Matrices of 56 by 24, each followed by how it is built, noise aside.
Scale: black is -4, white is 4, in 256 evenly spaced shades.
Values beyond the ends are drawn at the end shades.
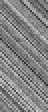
Toeplitz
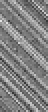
Toeplitz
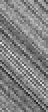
Toeplitz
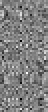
low rank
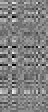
low rank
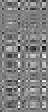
low rank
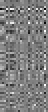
low rank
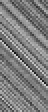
Toeplitz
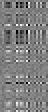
low rank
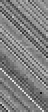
Toeplitz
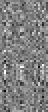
low rank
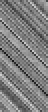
Toeplitz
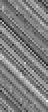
Toeplitz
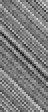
Toeplitz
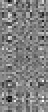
low rank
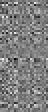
low rank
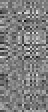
low rank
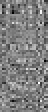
low rank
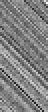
Toeplitz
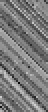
Toeplitz
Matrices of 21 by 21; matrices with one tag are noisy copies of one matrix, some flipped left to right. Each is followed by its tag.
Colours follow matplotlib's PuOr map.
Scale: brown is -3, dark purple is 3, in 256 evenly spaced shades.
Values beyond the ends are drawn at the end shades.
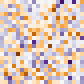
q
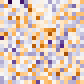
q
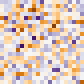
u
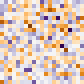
u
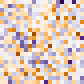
q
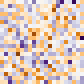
q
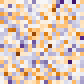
q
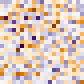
u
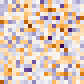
u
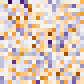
q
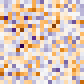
u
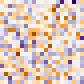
q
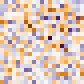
u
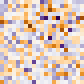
u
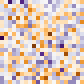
q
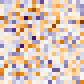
u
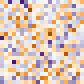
q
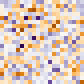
u
